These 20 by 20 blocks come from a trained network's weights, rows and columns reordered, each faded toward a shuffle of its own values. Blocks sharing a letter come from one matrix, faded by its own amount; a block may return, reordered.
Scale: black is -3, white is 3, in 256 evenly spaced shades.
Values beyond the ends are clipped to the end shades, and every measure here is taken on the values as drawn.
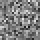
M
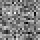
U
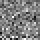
U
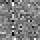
U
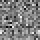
U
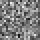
M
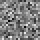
M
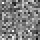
M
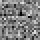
U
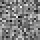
U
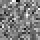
M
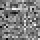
U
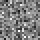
M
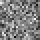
M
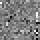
U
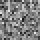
M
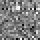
U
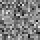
U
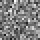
M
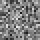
M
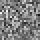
M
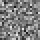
M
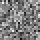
M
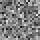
M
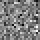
U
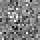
U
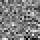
U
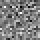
U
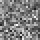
M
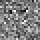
U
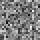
M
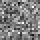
M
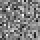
M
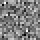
M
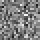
M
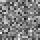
M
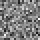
M
